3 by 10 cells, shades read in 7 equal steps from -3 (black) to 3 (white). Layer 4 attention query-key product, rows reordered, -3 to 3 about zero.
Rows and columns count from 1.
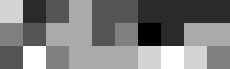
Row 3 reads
-1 3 0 1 1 1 2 3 2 0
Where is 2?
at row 1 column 1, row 3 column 7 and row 3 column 9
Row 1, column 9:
-2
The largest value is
3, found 2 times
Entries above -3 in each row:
10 9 10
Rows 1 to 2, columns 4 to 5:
1 -1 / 1 -1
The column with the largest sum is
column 4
